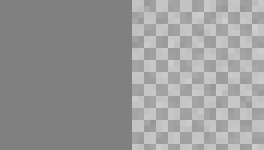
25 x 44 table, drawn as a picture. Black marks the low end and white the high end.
The table splits into one row of 2 panels. Panel 1,1: middling, flat. Panel 1,2: high, checkered.
